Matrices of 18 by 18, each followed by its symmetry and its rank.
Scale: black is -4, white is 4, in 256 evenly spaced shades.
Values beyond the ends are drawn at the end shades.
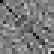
symmetric, full rank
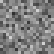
symmetric, full rank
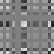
symmetric, rank one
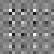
symmetric, rank one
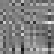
antisymmetric, rank two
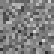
antisymmetric, full rank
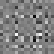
antisymmetric, rank two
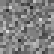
antisymmetric, full rank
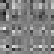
neither, rank two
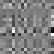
neither, rank two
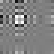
symmetric, rank one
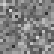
symmetric, full rank
